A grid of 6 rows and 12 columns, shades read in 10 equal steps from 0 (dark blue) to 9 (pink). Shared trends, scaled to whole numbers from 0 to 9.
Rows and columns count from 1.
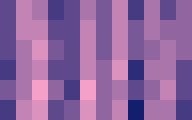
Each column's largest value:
4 7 9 5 4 9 5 8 4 6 7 5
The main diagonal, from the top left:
3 7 8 3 2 8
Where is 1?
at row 4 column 9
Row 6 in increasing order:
0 2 2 3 4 5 6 6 7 7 8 8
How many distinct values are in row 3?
6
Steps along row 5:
up up down down up down up down up up down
